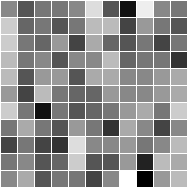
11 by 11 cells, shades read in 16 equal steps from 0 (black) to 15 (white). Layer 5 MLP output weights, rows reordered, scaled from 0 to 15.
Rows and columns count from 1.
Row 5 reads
11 5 9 9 5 10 10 8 8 9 10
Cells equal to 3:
3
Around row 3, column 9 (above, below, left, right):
9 7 5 4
